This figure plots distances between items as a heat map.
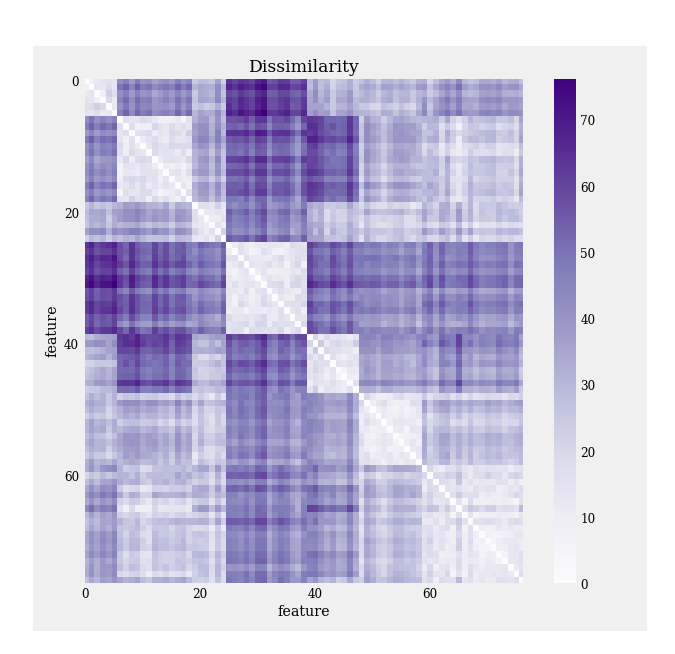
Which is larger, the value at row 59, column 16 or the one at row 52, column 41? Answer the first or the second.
the second
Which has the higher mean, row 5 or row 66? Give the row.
5
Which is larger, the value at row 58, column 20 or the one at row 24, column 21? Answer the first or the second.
the first
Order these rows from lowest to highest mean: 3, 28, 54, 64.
64, 54, 3, 28
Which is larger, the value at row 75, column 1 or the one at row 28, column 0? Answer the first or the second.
the second
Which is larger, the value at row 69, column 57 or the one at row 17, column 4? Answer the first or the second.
the second
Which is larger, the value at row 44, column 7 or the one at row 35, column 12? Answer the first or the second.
the second
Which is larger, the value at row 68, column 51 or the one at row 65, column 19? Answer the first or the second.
the second
